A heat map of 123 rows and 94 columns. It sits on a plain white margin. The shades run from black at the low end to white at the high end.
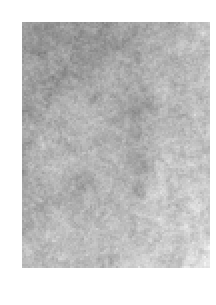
The histogram is bell-shaped. On average the colour sits 70% of the way up the scale. The texture is blotchy. There is an overall slope up to the bottom right.
